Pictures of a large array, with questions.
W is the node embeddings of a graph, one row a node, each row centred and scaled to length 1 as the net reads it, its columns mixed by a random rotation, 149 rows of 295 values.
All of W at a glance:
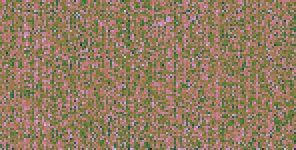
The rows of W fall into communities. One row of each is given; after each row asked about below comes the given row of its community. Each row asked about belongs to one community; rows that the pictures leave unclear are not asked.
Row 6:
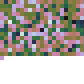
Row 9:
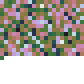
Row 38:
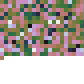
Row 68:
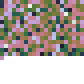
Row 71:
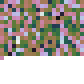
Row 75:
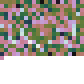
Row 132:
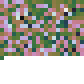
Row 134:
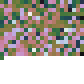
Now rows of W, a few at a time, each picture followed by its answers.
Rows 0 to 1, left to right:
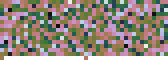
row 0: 132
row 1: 71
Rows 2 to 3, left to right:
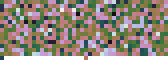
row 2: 134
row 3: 9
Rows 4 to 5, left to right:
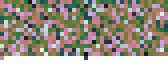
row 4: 134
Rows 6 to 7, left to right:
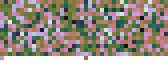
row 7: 71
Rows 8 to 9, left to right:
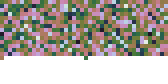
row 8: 134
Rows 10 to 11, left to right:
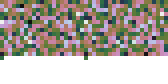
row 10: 75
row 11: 75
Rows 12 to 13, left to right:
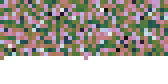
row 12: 71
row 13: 71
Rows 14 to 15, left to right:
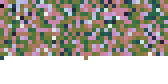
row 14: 132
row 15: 134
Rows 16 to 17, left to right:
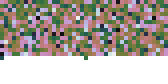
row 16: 75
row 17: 9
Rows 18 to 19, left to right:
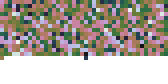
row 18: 9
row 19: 75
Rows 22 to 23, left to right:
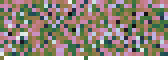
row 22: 38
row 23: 71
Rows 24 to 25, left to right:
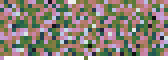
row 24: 71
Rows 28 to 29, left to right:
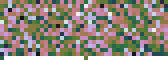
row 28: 75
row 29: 132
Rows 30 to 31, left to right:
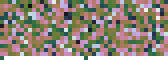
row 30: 134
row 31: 134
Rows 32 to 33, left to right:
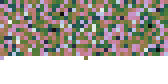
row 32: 71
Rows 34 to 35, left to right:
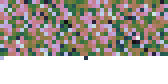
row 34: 132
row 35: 132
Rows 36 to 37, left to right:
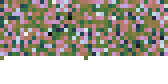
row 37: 9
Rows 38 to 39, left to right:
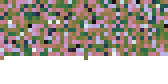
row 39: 71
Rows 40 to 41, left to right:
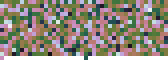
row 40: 38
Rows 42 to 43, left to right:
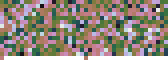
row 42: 6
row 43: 134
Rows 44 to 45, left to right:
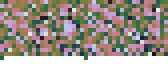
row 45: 134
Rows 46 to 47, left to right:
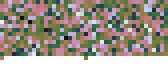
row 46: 75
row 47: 134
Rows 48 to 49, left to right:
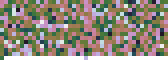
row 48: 9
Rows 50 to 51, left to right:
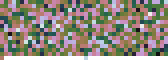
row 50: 75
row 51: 68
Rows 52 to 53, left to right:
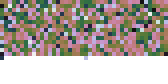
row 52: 75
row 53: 68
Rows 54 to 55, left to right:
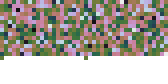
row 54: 9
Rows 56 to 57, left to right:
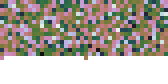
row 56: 75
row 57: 71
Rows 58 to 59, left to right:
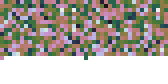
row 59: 134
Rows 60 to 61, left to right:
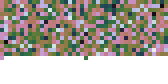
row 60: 132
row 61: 9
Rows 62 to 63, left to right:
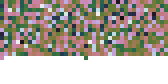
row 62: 71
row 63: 9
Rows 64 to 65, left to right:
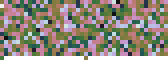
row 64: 9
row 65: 9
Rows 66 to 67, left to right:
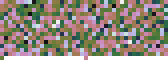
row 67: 6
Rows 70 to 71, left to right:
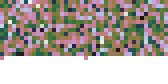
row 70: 6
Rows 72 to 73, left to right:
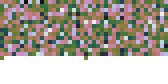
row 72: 134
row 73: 75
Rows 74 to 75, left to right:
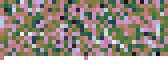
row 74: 6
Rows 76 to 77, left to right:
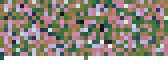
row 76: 38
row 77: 9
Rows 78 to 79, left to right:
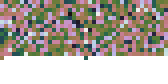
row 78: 6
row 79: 9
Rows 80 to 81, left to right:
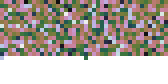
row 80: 68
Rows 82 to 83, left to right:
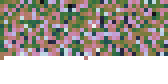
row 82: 134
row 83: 38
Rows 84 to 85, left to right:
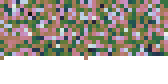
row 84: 6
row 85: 68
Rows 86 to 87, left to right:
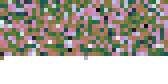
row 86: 75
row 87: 68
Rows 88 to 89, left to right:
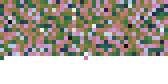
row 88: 134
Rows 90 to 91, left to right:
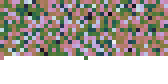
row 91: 38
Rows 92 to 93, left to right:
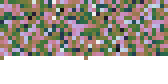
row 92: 38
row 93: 68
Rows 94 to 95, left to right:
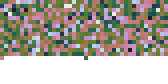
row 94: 68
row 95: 134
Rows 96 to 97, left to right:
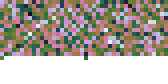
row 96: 9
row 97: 75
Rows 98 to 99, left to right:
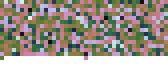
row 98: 132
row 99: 75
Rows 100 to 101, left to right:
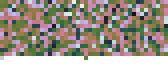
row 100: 68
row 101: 71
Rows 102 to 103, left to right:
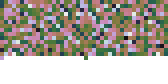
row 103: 6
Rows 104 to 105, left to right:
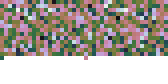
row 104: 132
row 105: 6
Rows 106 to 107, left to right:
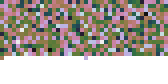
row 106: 71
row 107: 71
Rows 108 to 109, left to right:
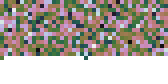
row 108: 6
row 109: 9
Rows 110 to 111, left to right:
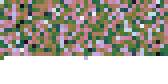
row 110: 9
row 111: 68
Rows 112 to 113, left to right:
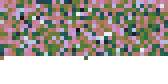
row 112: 75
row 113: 38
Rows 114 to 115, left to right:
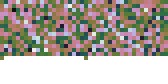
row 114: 68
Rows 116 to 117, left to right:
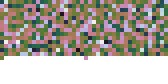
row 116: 71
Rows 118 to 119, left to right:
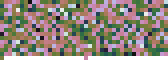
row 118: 71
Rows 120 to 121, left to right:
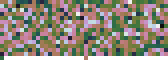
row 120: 75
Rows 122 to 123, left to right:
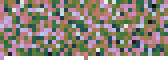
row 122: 6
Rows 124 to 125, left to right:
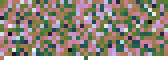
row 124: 38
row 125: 132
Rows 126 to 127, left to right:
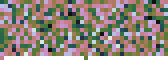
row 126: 71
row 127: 6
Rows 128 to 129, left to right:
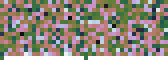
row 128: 132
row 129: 134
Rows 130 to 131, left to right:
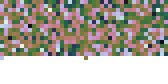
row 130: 132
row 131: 134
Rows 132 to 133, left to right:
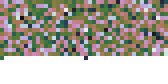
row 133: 9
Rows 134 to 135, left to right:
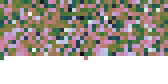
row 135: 134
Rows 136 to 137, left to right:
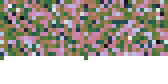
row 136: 75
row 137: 134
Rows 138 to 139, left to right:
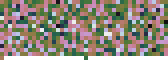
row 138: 132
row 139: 38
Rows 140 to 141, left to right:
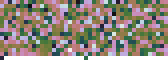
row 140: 9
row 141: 9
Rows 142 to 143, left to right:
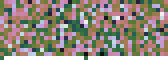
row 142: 71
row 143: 75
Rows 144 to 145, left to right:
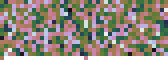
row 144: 6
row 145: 6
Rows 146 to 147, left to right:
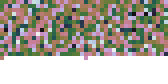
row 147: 71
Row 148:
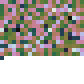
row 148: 9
